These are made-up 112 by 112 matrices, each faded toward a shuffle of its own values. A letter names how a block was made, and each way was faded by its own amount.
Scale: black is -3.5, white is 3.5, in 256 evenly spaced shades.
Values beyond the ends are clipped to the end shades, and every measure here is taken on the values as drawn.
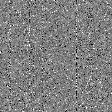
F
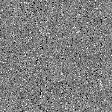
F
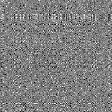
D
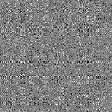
D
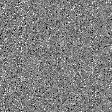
F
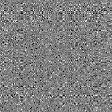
D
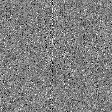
F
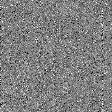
F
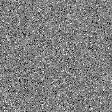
F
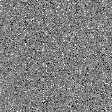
F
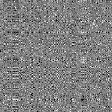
D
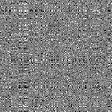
D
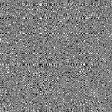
D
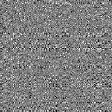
D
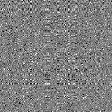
D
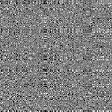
D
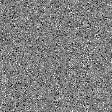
F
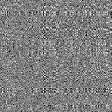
D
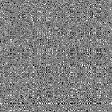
D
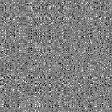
D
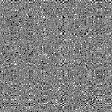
D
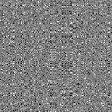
D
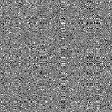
D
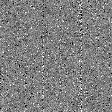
F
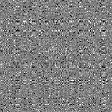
D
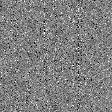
F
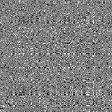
D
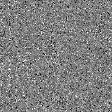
F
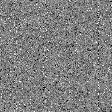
F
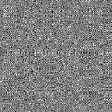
D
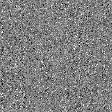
F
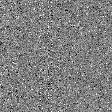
F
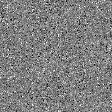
F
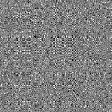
D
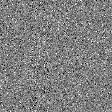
F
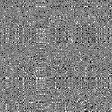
D
